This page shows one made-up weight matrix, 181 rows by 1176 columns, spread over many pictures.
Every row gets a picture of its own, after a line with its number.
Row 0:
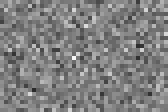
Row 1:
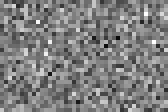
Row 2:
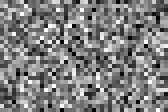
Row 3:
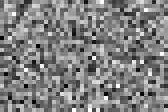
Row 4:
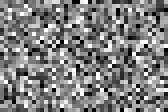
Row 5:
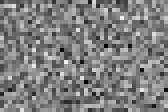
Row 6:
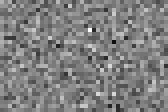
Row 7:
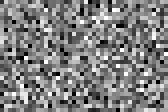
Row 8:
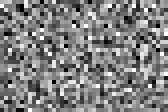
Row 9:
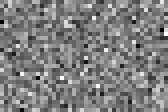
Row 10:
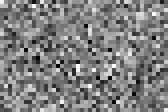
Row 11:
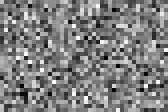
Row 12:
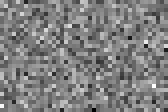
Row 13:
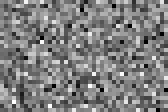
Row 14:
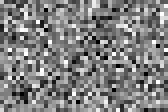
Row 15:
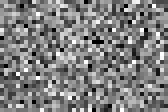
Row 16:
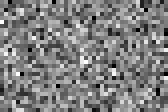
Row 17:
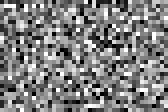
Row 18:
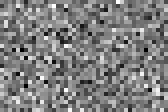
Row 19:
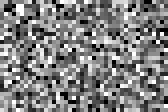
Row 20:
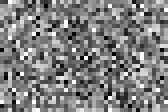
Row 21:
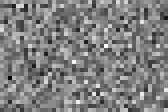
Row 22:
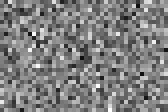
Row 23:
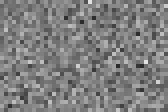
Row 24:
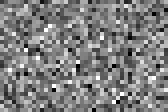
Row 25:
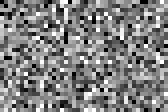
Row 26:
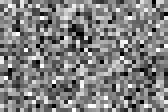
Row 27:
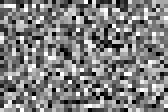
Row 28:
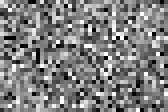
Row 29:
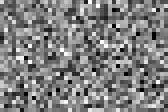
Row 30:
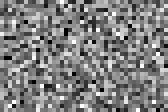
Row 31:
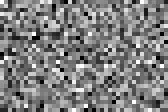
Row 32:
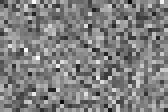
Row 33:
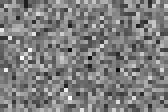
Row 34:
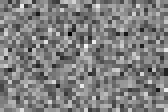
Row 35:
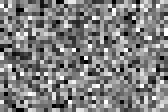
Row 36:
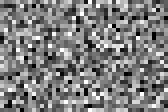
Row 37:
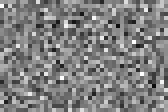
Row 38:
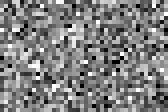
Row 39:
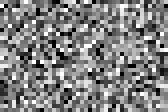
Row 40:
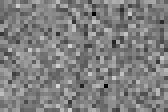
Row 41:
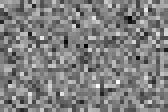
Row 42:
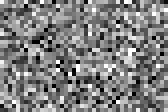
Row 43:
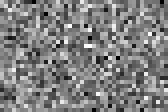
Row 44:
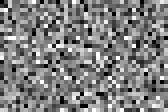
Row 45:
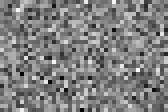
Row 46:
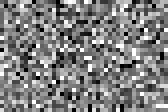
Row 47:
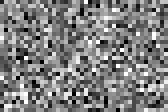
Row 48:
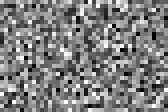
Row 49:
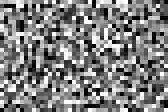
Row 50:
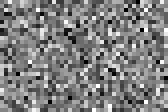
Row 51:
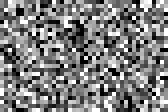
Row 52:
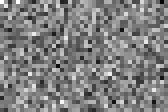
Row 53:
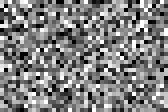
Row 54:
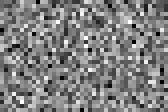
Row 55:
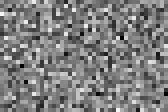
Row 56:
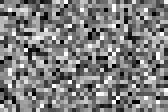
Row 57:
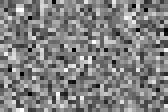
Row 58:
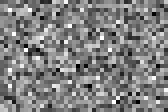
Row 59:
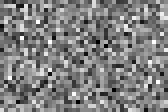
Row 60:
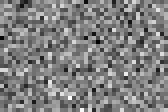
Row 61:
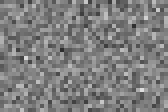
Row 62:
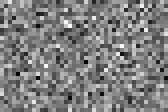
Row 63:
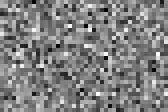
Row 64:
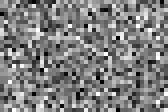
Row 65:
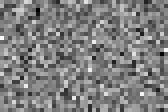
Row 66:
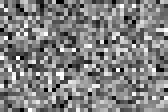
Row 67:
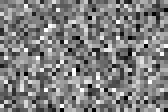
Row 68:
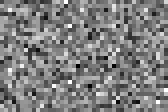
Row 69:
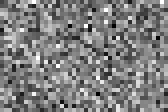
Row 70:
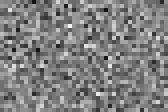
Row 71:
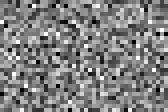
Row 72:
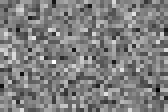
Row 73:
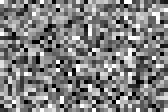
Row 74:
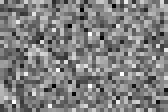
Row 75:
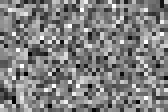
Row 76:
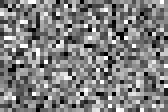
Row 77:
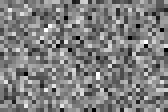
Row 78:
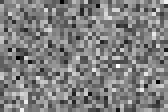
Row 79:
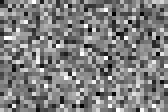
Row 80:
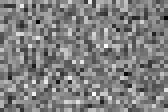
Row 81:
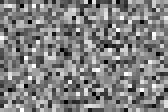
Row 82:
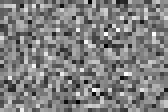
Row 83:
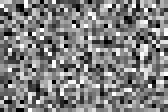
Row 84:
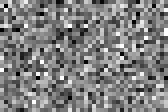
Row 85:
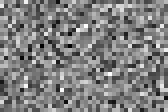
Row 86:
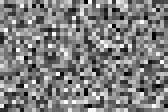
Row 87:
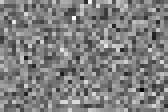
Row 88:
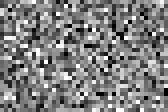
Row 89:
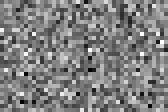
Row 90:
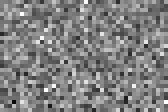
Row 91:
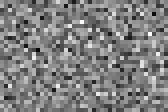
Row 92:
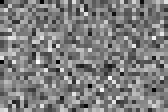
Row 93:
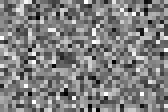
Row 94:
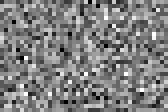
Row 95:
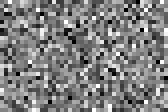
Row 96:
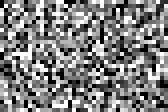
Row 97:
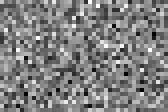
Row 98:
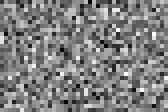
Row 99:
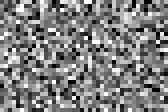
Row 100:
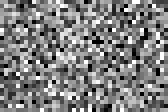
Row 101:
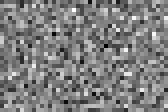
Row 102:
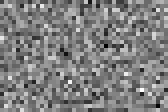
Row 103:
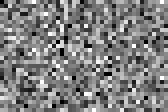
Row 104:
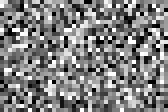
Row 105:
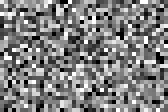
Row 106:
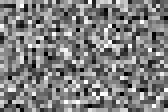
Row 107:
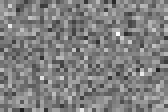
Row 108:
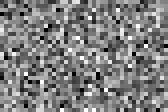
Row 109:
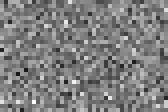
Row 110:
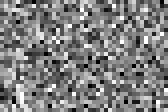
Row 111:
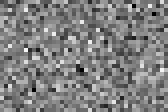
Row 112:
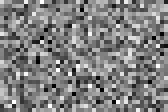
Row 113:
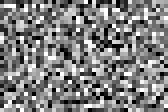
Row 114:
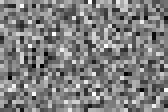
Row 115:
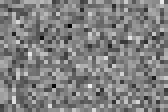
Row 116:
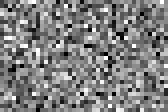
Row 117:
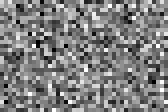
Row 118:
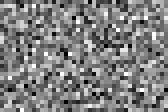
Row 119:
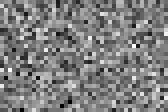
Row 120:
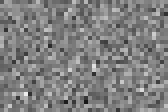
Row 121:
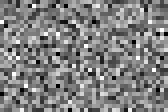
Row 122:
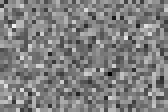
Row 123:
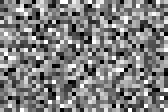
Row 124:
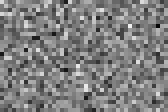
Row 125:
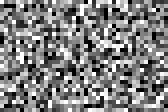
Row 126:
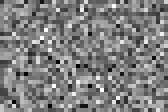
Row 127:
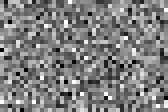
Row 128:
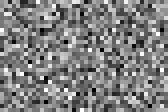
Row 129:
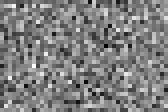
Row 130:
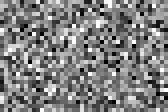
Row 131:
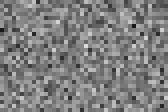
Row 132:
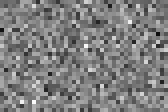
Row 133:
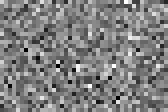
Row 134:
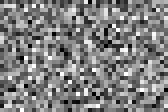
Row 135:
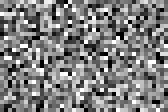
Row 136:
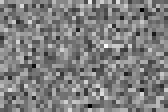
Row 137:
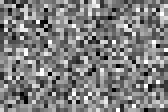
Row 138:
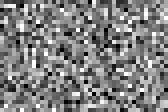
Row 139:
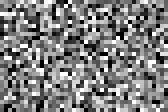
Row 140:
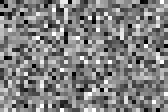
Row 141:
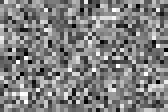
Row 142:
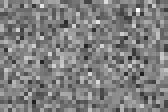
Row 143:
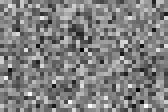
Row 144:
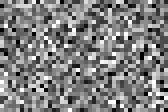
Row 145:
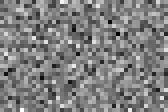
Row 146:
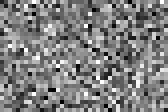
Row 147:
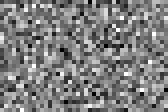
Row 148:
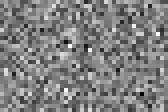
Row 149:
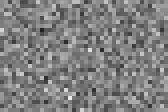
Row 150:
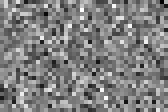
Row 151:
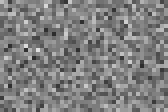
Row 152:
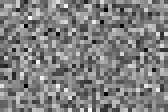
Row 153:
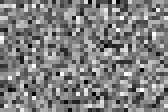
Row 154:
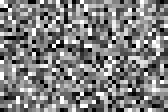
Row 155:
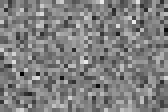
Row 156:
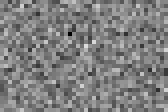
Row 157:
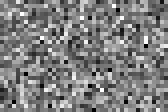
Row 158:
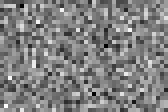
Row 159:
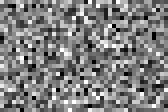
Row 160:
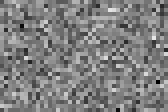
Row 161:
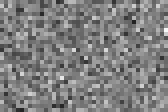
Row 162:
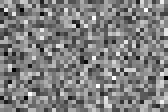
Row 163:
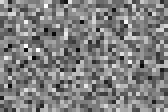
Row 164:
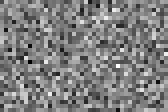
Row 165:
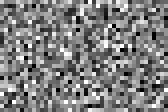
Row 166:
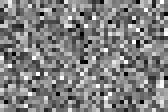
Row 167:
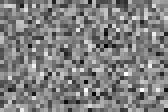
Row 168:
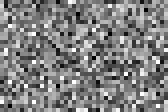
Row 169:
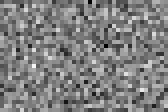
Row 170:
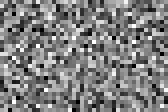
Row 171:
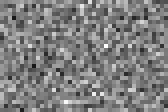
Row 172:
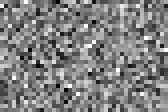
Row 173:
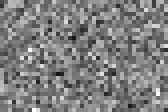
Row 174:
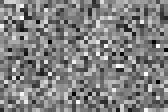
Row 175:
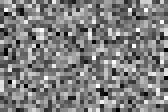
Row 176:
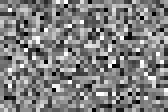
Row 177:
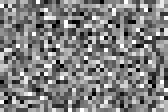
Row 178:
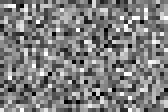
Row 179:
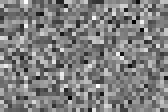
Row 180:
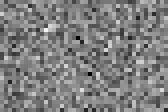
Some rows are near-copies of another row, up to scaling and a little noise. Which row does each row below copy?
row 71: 121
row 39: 172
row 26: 143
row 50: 95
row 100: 15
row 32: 146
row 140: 25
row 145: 123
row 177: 37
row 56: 68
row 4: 77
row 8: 83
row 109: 127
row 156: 34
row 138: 158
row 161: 35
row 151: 163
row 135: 139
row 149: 128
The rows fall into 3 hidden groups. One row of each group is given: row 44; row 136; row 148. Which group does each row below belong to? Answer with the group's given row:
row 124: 44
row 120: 136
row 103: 44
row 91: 44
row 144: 148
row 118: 136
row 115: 44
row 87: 136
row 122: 148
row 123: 148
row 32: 44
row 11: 136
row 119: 148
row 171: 136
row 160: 136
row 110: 44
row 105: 44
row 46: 148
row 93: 148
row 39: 148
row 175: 148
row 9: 148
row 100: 148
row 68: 44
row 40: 148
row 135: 44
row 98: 136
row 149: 148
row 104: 148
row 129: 136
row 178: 136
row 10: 44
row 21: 136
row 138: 136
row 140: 44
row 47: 136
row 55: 44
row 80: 136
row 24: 44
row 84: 148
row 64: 44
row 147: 136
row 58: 44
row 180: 44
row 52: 44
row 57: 148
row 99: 148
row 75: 44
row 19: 148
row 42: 44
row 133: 44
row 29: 136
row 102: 136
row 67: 44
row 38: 148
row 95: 148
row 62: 148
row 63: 44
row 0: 148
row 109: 148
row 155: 148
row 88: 44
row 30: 44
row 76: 44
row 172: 148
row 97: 136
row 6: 44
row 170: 148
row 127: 148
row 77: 44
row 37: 148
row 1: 136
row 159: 136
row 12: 44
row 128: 148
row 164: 136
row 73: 44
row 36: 136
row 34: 148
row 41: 148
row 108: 44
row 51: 148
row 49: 136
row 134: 136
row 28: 44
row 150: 44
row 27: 136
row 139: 44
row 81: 136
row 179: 148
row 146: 44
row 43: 44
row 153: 136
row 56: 44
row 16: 148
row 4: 44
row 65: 148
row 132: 148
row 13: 44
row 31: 44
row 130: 148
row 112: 44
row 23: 136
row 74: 44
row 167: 136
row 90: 44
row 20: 148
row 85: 148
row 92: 44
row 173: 148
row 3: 148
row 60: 148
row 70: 44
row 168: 148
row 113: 136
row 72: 148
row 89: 148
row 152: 148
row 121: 148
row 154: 44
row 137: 136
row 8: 148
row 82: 136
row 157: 44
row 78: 136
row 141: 136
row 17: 136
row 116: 44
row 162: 148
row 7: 136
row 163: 44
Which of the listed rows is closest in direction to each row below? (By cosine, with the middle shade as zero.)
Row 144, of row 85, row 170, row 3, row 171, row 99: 171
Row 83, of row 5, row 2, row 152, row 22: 22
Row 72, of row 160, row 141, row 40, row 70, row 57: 57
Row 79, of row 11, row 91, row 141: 141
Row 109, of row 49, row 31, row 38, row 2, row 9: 9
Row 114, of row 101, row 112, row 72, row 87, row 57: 87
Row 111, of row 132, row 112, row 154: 154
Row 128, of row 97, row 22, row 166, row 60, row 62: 60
